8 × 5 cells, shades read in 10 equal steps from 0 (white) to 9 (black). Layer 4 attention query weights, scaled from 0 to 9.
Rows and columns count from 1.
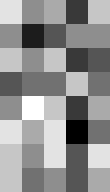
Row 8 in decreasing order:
6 5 4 3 2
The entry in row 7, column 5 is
1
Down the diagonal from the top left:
1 8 2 2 3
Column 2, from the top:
4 8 4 5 0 3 4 5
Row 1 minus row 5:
-3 4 1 0 -1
